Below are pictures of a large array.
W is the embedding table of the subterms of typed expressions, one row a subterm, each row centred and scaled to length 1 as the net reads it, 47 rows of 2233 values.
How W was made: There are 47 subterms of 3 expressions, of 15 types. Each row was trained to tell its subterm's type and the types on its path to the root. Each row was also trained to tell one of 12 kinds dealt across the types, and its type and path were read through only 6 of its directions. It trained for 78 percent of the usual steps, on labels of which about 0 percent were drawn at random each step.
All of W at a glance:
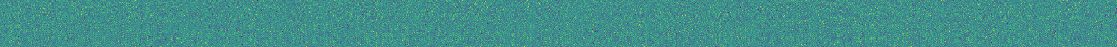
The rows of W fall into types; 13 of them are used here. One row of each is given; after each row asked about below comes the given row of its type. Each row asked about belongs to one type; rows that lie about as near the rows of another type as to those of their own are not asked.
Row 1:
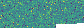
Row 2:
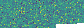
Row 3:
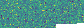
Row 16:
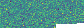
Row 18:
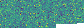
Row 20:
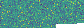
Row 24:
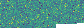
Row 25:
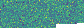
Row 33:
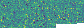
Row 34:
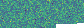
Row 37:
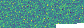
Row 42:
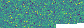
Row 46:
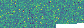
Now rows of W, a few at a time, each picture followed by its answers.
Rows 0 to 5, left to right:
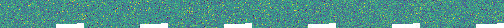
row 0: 46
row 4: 3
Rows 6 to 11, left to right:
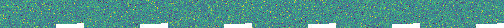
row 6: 46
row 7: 46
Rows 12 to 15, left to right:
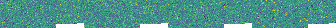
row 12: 24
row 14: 33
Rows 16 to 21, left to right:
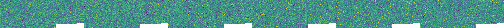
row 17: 3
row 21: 24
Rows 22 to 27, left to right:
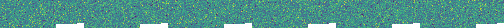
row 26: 42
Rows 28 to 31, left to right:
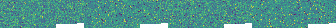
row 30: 18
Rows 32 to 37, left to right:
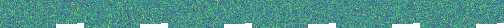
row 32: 18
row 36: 25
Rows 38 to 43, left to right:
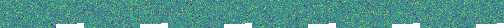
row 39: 33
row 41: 33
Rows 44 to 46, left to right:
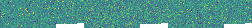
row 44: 20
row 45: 34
